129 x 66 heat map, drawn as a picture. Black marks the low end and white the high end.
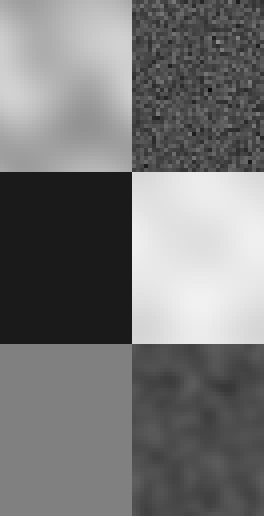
The table splits into 3 rows of 2 panels. Panel 1,1: high, smooth. Panel 1,2: low, fine-grained. Panel 2,1: very low, flat. Panel 2,2: very high, smooth, faint in contrast. Panel 3,1: middling, flat. Panel 3,2: low, blotchy, faint in contrast.
